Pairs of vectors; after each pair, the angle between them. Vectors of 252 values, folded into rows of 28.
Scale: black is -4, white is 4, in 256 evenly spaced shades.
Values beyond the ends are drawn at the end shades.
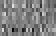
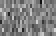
partly aligned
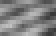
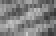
nearly parallel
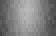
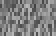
orthogonal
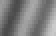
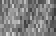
partly opposed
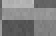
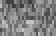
partly opposed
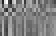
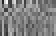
nearly parallel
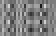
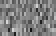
partly aligned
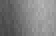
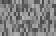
orthogonal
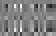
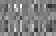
nearly parallel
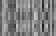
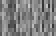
nearly parallel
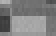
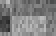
nearly parallel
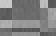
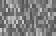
orthogonal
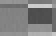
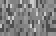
orthogonal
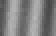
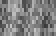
partly aligned
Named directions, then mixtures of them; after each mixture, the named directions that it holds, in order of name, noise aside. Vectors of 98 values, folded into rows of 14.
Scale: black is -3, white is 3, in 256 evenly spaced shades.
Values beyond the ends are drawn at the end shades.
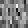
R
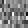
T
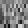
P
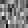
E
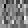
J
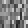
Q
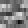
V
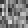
E, R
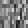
Q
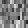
Q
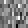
P, Q, T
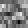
V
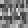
R, V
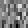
Q, R, T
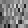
P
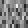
J, R, T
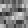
V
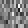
J, P, T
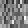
J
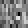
J, Q, R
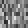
E, J, T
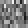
J, R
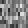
E, R, V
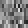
J, P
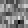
J, Q, V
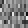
T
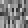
E, Q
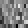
P, Q, R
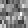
J, V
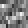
E, V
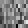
P, Q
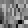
P, Q, V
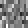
E, T
